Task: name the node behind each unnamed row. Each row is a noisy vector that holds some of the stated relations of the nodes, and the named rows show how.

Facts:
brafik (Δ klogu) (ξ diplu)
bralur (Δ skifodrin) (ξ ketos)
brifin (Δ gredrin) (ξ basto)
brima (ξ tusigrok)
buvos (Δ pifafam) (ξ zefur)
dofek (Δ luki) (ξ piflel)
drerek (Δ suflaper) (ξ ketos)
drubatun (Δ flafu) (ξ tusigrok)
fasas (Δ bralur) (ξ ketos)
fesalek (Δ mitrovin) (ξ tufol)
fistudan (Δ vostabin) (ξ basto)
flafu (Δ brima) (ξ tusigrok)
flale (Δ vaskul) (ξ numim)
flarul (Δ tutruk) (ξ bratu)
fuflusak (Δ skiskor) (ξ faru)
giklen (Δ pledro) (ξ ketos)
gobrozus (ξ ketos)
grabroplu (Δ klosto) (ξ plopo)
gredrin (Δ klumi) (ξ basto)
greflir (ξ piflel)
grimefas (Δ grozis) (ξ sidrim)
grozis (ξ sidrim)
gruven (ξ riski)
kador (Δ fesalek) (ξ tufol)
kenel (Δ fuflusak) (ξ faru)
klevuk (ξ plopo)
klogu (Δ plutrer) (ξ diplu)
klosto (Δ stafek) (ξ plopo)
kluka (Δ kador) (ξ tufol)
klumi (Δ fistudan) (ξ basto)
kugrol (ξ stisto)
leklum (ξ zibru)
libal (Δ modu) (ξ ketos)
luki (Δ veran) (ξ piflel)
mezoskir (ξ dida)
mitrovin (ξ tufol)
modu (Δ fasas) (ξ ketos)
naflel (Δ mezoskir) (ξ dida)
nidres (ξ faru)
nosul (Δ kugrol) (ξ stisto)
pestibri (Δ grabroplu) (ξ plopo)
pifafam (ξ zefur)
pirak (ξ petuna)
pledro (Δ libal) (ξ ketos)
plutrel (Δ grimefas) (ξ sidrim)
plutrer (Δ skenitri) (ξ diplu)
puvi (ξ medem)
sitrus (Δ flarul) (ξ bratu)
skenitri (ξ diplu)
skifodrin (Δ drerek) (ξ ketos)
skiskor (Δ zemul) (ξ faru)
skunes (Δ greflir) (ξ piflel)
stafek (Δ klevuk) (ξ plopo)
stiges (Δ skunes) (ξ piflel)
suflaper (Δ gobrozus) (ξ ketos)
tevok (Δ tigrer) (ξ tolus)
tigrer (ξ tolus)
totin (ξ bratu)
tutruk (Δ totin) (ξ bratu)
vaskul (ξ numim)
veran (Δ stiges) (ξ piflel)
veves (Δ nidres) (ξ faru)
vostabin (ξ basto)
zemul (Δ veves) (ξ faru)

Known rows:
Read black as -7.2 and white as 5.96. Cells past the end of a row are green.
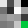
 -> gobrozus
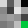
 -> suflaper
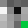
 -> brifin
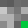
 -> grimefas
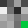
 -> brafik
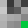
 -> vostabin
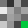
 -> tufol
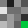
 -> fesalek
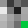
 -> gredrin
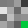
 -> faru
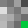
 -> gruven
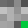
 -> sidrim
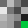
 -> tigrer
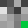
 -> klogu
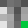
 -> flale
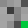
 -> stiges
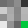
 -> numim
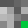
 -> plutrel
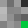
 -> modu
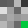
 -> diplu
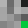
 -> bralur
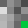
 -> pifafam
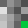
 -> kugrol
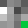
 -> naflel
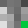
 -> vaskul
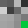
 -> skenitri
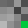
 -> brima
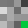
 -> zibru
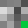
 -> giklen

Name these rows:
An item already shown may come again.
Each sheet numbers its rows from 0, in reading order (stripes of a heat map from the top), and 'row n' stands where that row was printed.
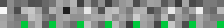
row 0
pestibri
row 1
plutrel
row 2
greflir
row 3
basto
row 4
piflel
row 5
veran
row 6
tufol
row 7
grabroplu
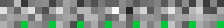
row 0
diplu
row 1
skiskor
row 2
tolus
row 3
grozis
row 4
kenel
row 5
stafek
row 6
basto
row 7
fistudan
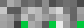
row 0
luki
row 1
sidrim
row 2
vaskul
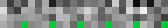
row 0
klumi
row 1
bralur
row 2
grozis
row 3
pledro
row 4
drerek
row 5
kador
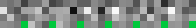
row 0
skiskor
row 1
tusigrok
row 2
drubatun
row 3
kenel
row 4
mezoskir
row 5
nidres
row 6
mezoskir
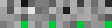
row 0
skifodrin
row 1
klosto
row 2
greflir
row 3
fasas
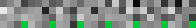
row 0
dida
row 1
flafu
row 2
dofek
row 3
skunes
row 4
drerek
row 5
veves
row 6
mitrovin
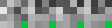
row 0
flarul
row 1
vostabin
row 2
plutrer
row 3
vostabin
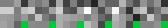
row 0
ketos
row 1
zemul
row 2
fistudan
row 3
kluka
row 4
tevok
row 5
veves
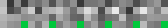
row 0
vostabin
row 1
klevuk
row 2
libal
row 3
giklen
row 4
fuflusak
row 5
plopo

